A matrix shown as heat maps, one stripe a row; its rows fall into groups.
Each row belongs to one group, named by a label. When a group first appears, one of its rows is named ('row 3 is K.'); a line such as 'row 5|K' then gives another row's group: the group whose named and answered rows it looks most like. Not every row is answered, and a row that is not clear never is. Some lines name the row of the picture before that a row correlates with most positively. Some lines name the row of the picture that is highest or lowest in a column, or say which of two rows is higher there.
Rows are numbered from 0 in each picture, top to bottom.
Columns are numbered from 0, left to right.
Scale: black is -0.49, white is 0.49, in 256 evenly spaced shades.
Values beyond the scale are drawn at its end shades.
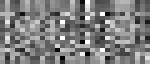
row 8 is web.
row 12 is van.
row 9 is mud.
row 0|web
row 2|web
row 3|van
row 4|web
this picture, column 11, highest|11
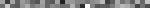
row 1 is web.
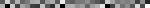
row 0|mud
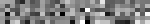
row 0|van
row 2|web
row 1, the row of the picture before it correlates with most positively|1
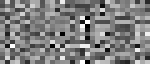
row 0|mud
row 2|van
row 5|web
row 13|web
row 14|mud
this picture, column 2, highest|11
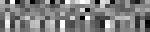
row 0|van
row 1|van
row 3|mud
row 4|web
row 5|mud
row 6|mud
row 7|mud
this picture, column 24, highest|4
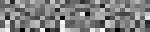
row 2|van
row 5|mud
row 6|mud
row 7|van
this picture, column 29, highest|4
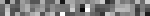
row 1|web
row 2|web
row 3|mud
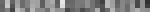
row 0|mud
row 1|mud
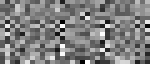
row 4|web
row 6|mud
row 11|mud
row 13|mud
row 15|web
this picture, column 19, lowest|15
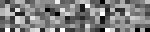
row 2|van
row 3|van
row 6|web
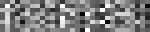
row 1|mud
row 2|van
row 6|mud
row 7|web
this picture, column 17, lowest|5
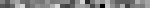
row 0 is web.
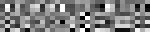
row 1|mud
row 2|mud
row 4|web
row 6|web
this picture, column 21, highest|1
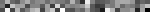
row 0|web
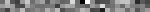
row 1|van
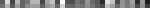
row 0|mud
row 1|mud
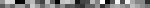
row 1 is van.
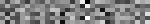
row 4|web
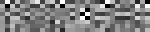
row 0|mud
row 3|web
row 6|van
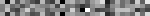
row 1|van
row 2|web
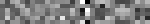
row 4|mud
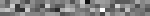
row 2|van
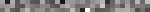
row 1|van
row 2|web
